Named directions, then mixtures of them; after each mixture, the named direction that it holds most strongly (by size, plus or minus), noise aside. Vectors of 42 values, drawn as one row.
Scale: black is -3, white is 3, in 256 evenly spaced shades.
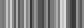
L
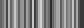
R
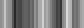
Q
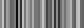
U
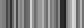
L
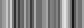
L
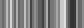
L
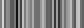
U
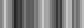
Q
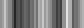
Q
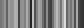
R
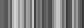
Q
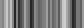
L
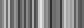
R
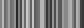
U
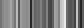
L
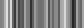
L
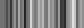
L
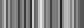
R
